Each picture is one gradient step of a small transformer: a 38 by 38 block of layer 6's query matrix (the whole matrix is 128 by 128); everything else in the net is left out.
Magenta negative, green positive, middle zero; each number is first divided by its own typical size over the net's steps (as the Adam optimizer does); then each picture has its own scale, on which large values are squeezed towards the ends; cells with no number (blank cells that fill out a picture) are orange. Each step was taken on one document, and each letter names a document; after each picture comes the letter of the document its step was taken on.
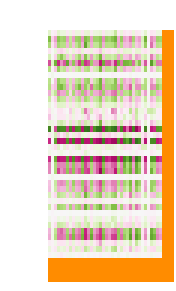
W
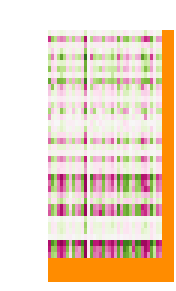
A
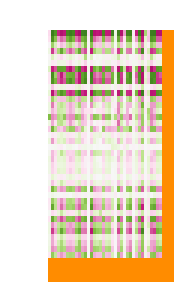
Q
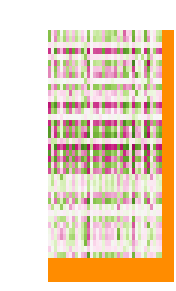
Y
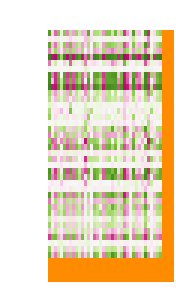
Y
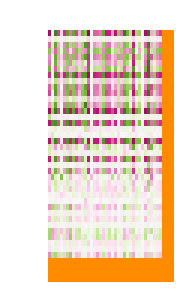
Y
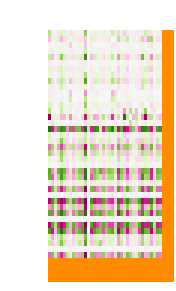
A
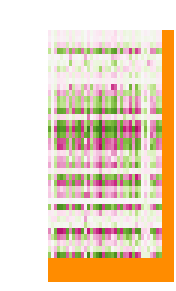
W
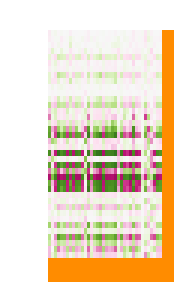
W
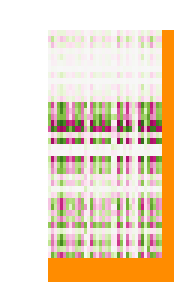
Q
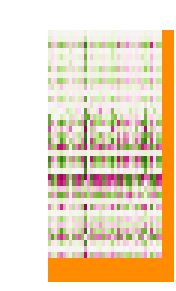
A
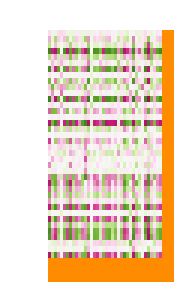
Y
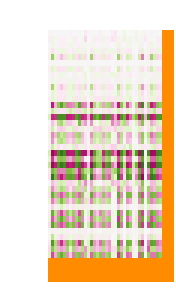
Q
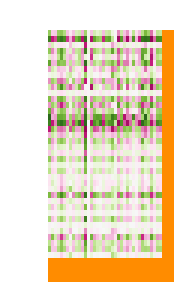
A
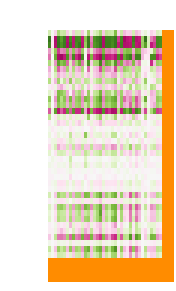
W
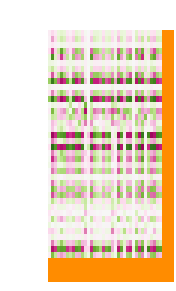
Q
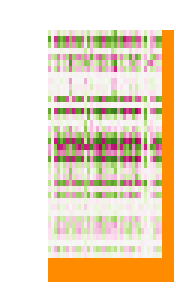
W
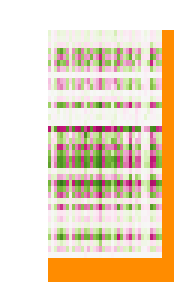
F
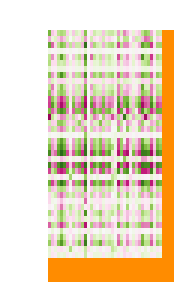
A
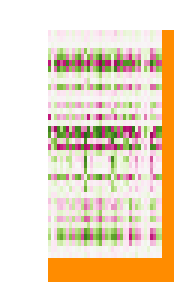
F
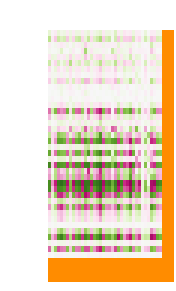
F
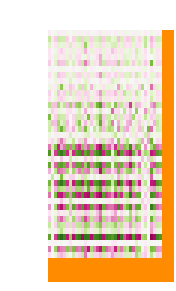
F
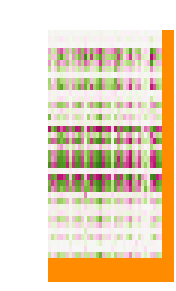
F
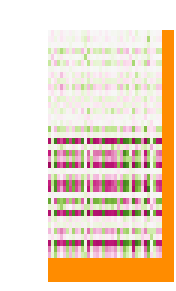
Y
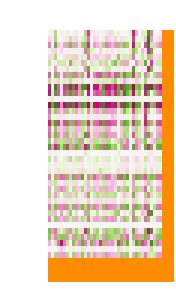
Y
